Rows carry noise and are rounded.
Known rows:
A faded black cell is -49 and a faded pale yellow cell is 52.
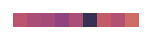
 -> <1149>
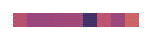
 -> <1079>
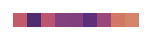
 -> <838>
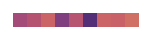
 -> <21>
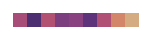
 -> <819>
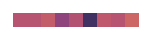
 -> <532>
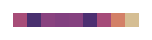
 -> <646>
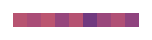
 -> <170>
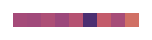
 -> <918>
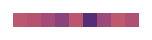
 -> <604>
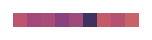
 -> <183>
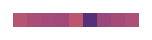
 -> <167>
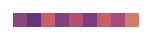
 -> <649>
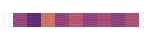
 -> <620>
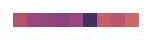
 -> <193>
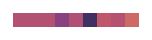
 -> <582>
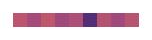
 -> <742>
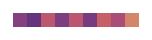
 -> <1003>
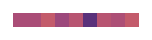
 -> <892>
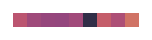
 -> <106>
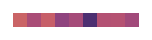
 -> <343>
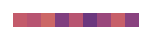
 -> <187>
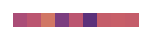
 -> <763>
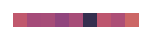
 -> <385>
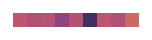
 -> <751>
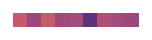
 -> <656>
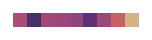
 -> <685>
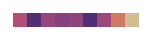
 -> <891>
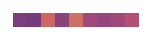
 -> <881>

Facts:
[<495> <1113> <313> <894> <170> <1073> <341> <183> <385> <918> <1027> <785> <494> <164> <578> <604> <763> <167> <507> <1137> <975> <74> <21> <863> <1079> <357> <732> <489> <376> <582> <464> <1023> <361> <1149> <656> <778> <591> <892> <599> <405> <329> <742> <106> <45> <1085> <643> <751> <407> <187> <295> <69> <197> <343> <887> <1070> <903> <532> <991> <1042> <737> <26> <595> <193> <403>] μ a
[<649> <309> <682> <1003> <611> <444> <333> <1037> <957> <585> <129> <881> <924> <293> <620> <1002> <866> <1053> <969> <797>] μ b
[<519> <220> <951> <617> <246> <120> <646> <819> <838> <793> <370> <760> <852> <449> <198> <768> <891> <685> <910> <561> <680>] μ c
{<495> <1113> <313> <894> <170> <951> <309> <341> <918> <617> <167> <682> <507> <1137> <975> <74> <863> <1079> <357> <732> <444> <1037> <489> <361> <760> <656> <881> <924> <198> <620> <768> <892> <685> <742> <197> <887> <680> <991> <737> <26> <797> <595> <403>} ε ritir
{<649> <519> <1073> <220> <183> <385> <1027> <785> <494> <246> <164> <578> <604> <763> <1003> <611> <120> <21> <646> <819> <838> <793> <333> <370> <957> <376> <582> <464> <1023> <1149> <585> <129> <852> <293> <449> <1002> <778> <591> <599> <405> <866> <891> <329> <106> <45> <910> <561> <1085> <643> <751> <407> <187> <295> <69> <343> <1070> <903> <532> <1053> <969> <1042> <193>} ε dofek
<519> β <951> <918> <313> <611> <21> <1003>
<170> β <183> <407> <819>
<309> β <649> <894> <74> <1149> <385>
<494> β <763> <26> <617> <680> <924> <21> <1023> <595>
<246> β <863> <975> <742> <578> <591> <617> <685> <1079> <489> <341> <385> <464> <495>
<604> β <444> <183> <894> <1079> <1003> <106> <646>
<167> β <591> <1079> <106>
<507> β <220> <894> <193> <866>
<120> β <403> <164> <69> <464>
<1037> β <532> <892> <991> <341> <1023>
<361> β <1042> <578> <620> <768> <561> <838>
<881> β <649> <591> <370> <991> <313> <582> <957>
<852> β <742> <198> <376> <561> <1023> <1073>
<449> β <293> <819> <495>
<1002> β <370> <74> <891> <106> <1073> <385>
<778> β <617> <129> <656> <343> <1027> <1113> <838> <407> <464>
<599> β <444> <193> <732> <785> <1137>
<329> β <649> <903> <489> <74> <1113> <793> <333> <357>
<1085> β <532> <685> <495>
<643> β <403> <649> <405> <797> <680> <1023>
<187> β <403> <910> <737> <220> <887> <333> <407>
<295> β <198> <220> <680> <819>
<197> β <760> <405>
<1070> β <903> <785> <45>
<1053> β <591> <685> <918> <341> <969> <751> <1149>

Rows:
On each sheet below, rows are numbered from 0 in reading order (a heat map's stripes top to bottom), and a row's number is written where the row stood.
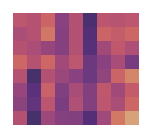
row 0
<376>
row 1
<1023>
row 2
<599>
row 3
<361>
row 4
<768>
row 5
<333>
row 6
<866>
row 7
<793>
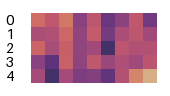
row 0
<778>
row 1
<197>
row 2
<464>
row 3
<682>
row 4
<220>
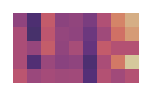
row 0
<680>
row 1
<617>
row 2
<403>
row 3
<370>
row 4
<357>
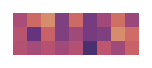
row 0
<494>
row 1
<120>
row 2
<341>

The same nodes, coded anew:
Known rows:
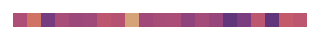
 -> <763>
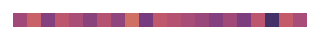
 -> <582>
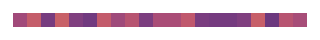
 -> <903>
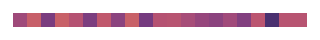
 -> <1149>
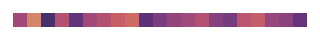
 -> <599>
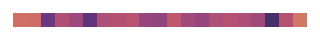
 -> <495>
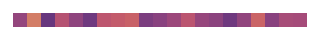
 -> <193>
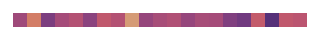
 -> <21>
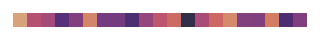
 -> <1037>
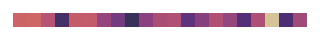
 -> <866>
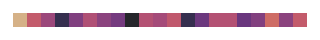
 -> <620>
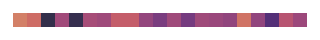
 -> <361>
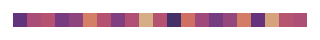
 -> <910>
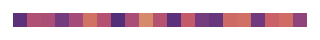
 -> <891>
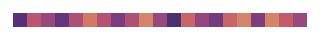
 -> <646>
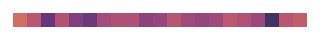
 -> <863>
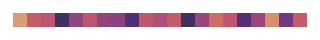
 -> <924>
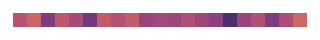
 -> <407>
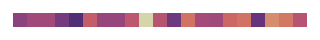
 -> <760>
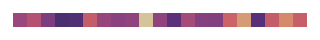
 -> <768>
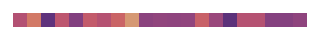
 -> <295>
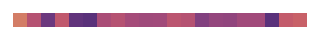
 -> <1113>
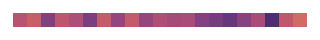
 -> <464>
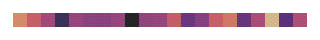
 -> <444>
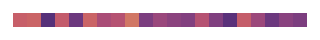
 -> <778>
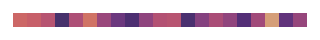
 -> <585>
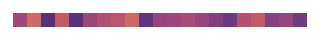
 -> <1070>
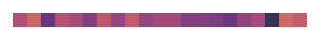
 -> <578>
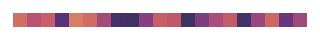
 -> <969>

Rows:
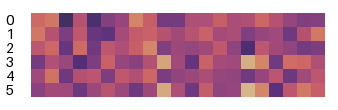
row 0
<507>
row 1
<403>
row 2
<187>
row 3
<951>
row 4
<183>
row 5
<685>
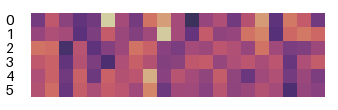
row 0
<852>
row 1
<617>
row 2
<170>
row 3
<894>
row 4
<643>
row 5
<1085>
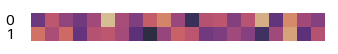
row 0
<449>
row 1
<333>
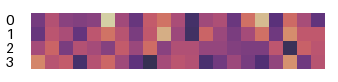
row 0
<246>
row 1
<819>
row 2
<1073>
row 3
<129>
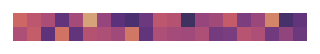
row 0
<1002>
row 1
<329>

